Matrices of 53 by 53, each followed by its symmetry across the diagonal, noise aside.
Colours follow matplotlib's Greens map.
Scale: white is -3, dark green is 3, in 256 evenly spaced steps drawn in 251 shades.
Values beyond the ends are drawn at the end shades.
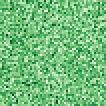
neither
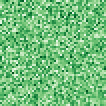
antisymmetric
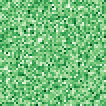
symmetric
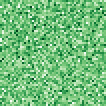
neither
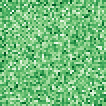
symmetric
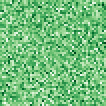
antisymmetric
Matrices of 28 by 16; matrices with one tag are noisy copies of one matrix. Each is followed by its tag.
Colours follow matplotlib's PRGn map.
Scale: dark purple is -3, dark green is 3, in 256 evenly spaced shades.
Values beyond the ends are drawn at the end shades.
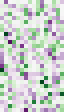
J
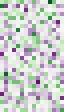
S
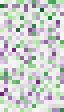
S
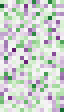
S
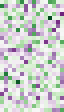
S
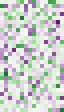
S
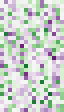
J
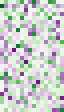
S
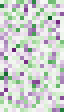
S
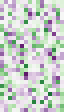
J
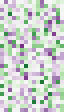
J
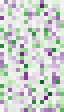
J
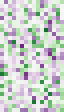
J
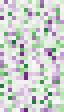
J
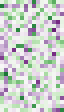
S
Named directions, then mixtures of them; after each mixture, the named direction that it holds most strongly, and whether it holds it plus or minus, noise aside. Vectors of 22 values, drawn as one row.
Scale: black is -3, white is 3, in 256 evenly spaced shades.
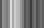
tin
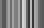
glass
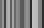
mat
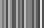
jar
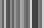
mat, minus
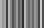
jar, plus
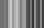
tin, plus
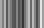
glass, minus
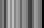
mat, plus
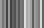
jar, plus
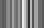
glass, plus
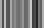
mat, minus
